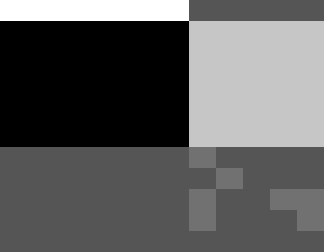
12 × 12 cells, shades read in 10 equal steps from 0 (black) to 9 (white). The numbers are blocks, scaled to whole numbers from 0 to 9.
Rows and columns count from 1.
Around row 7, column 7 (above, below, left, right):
0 3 0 7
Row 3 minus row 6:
0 0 0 0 0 0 0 0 0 0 0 0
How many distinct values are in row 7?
2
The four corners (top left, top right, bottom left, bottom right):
9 3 3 3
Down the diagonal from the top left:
9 0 0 0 0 0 0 4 4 3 3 3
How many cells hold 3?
58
